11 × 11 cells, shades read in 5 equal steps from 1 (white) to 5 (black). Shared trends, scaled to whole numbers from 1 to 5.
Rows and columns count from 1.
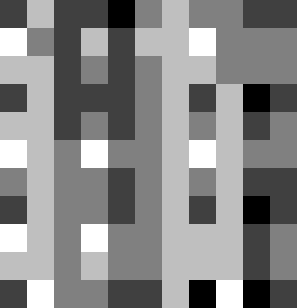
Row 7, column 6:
3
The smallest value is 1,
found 9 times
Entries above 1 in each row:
11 9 11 11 11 8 11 11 9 11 9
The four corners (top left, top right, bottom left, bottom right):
4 4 4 4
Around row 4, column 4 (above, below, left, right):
3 3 4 4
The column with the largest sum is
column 10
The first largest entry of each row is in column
5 3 3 10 3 3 5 10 10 10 8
